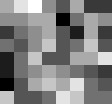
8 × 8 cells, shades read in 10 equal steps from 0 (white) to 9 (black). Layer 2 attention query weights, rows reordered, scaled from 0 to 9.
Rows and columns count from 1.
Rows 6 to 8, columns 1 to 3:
8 5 4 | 9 6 3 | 2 6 6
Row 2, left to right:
4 4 3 3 9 5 3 4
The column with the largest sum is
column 1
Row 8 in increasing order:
1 2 2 5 5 5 6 6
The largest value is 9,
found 2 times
